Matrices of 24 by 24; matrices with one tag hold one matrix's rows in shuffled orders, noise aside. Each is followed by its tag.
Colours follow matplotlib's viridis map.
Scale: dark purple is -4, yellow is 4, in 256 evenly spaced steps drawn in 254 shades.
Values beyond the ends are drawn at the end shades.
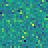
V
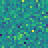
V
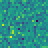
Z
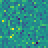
Z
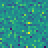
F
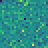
V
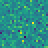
V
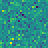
Z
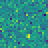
F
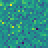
Z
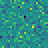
V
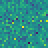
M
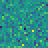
V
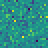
M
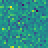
Z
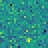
F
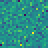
V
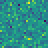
F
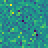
Z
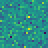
F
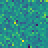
M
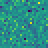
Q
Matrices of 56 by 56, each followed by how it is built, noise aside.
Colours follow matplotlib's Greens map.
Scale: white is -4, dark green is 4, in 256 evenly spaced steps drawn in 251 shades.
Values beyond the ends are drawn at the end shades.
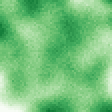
smooth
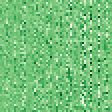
uneven columns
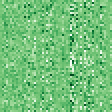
uneven columns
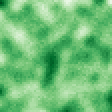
smooth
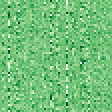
uneven columns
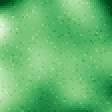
smooth
